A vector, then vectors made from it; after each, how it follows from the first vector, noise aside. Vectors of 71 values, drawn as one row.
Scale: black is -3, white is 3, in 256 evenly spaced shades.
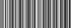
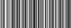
wrapped around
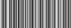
wrapped around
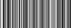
wrapped around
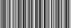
wrapped around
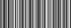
wrapped around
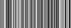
sign-scrambled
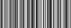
wrapped around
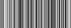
sign-scrambled
